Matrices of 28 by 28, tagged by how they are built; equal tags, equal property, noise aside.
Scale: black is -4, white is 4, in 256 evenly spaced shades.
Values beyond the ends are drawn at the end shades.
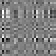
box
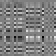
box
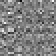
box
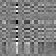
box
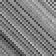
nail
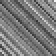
nail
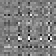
box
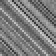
nail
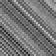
nail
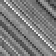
nail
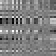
box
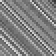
nail
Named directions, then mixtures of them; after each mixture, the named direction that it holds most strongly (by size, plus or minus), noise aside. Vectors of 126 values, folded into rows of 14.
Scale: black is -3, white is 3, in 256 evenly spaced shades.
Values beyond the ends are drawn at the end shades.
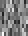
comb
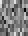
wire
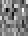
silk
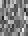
wire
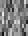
comb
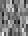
comb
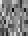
wire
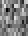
silk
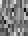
wire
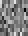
wire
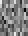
wire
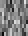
comb
